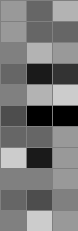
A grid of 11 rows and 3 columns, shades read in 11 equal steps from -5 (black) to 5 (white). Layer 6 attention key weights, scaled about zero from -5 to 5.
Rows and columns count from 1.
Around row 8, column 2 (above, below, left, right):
-1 0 3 1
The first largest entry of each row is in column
3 1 2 1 3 1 3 1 3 3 2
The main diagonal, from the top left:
1 -1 1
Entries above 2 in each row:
0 0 0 0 1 0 0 1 0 0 1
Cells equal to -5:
2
